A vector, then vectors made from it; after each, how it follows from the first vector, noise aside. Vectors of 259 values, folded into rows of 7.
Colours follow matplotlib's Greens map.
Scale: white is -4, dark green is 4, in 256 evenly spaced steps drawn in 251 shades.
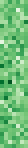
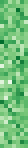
negated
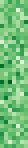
copied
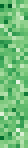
wrapped around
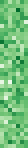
negated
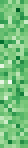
negated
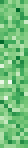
negated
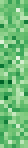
copied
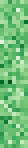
copied
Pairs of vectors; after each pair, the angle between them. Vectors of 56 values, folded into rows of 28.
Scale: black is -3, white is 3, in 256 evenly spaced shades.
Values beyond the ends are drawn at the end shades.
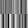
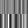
nearly opposite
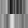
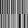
orthogonal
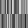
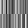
partly opposed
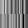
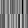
partly aligned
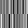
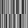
partly aligned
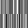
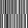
partly aligned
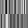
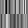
nearly parallel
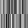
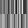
orthogonal
